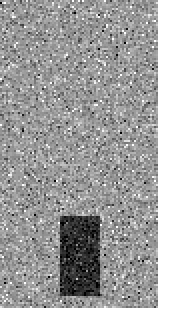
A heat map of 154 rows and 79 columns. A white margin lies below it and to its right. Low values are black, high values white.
Histogram: skewed, a long tail of low values. Ninth with the lowest average: bottom middle. Average level on the scale: 60%. Odd patch: lower, in the bottom middle.
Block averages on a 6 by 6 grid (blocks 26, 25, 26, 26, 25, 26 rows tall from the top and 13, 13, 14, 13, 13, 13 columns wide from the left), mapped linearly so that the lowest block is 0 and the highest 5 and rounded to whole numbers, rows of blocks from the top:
555555 / 555555 / 555555 / 555555 / 550055 / 550055
